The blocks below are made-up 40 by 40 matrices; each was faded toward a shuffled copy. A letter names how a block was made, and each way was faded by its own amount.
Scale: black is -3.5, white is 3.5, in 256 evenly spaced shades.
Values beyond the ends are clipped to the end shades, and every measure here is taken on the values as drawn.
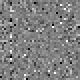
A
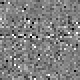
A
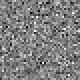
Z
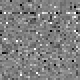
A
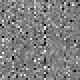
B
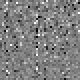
B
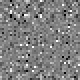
A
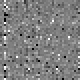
B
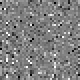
B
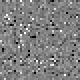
A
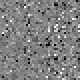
B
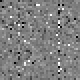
B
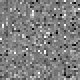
B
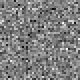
Z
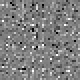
B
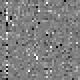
B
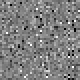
B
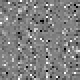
B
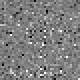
A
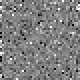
A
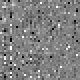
B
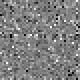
A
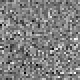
Z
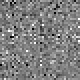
A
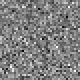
Z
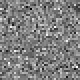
Z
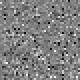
A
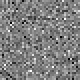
A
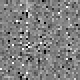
B
